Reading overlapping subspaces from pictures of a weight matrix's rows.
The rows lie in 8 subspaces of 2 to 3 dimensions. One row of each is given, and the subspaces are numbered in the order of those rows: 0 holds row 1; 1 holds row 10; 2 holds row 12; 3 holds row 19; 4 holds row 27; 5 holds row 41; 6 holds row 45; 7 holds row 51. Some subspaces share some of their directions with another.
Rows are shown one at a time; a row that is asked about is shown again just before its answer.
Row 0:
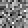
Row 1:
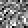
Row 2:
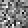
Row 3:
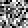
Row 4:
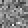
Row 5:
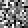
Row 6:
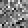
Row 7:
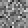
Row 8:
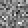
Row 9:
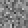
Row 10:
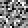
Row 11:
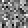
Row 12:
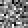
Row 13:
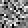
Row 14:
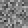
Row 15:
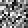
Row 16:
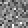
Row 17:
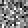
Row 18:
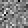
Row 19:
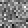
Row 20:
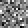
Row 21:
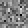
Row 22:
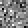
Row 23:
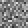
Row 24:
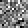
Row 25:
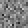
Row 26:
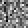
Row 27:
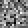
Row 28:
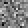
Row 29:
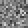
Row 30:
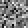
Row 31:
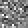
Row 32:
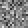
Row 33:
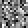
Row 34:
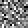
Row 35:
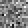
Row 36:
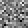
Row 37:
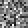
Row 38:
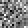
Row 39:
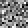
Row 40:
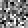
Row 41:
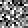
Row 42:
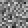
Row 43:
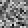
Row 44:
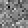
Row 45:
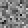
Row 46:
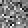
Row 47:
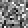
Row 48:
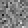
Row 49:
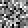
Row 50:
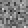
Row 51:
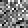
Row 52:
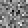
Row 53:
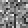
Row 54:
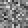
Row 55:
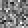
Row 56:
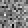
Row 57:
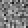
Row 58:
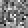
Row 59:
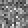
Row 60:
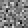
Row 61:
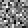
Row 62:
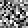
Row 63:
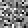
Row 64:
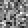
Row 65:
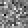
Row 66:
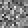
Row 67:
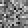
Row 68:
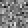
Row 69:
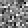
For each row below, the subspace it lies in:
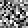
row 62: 5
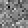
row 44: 7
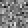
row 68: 3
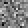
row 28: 7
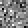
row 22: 0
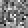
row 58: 4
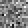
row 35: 2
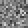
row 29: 5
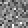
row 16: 3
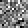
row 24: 7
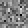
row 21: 6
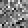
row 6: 7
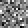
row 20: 7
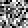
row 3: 1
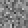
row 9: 1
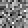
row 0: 1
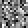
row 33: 2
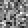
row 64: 4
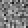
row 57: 2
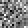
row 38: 0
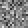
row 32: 5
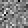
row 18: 0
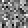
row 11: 2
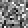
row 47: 6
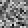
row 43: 7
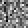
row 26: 2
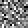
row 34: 0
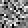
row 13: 0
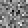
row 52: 5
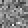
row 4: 7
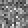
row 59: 2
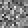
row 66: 5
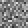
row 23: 3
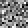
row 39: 3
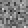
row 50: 0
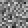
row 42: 3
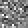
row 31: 0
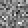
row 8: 5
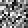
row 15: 1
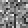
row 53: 0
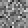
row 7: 1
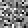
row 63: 4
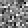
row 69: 3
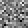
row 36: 4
